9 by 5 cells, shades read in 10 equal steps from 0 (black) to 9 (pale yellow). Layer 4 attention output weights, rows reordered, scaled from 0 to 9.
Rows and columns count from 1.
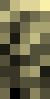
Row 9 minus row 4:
-1 -1 -3 -2 -1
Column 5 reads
9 5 6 4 3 5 1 2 3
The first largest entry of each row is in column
5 1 4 4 3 5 4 1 4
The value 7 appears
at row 1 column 2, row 2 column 1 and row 4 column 4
